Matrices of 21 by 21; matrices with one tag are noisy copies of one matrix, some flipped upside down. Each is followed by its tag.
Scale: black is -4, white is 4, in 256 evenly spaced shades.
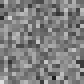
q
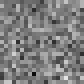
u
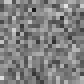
u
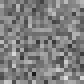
u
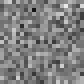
u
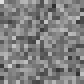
q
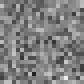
u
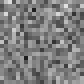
u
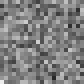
q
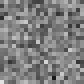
q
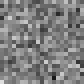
q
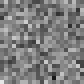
q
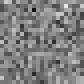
u
